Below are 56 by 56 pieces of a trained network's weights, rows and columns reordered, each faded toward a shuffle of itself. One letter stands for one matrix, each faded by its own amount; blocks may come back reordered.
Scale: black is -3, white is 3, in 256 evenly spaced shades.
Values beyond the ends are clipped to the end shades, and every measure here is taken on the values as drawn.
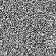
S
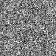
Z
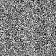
Z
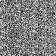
Z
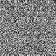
S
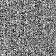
Z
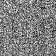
Z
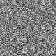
S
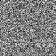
S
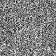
Z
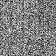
Z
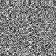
S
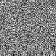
S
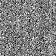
Z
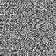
S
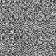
S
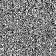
Z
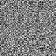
S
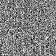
Z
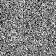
Z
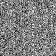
Z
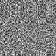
S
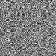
S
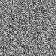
S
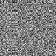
S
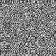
S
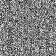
Z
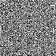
Z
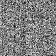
Z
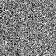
Z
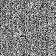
Z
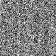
Z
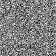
Z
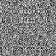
S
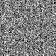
Z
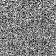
Z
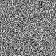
S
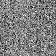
Z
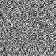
S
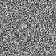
S
